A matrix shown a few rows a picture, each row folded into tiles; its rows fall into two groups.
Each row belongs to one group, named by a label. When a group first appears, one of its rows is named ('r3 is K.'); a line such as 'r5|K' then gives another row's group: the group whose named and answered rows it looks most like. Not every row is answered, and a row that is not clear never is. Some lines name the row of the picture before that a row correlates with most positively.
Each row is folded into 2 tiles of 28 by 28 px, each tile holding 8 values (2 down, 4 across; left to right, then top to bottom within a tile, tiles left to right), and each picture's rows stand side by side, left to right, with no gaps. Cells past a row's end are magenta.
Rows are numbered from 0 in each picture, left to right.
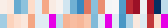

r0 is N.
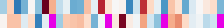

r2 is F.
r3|F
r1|N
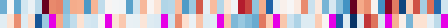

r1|F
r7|F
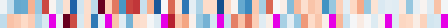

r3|F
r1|N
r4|N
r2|F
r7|N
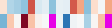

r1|F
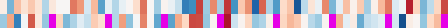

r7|F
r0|F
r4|F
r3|N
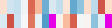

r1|N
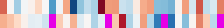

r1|N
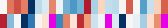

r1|N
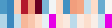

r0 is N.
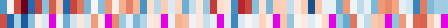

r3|N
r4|F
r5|F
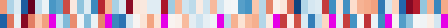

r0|N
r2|F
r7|F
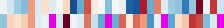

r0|N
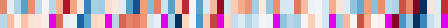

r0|N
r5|F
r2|N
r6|N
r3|F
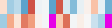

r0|N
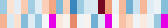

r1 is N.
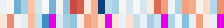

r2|N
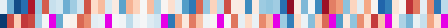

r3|N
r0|N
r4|N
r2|F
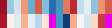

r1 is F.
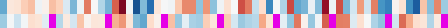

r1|N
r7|N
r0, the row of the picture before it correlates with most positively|1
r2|N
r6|F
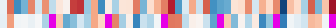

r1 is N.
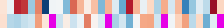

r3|N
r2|F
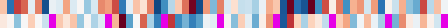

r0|F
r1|N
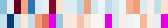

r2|F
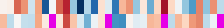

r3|N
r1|N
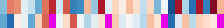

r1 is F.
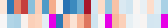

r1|N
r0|F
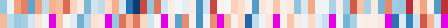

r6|F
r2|N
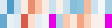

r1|N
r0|N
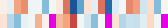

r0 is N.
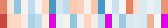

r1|F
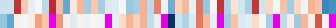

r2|N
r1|F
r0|F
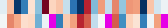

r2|F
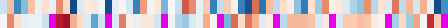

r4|N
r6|N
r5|N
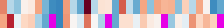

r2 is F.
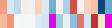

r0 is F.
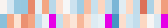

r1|N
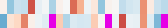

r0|N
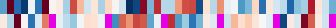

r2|N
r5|N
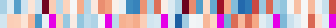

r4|N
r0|N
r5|F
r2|N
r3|F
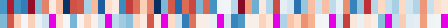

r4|F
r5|N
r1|F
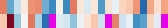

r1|F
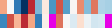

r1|F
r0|N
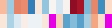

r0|F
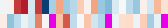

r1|F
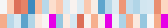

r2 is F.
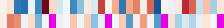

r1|N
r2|F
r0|N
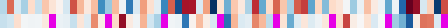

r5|F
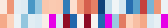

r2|N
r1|F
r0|N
